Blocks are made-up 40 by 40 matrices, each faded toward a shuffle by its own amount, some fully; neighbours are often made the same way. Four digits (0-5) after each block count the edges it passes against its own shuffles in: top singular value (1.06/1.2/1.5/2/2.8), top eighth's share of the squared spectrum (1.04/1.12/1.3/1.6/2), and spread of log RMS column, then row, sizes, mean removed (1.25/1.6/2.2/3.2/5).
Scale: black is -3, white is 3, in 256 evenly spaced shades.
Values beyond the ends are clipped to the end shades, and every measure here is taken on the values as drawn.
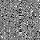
3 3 1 0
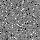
0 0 0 0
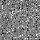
1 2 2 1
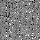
1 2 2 0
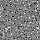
0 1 0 0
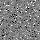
0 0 0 0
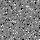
0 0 0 0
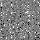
1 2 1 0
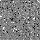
0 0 1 0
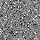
2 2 0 0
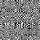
4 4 2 3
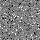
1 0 0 0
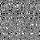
3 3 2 2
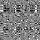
4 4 1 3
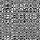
4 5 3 3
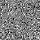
3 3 0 2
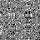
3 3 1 1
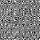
3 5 2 3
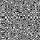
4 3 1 2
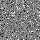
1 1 0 0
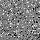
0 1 0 0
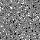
3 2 0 0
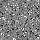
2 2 0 0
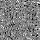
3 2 0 0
